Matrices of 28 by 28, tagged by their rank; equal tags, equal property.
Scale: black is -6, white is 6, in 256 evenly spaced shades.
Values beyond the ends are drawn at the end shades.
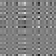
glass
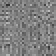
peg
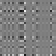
glass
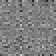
peg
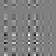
glass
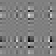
glass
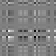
glass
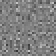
peg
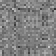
peg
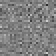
peg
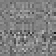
peg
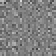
peg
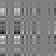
glass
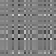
glass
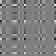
glass
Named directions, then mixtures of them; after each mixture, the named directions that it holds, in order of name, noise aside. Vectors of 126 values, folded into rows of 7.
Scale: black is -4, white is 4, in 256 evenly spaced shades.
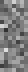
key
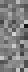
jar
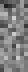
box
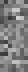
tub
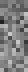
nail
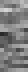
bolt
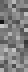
key, nail, tub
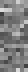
bolt, jar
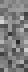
nail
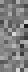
jar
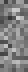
tub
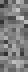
jar, tub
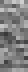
bolt, key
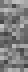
bolt, jar, key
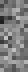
nail, tub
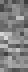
bolt, tub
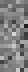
jar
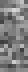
bolt, key, tub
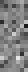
box, jar, key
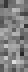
box, jar, tub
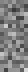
jar, nail, tub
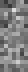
box, tub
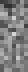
box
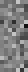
jar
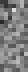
box, key, tub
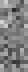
box, tub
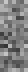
bolt, tub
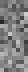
nail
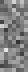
key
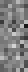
jar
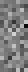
jar
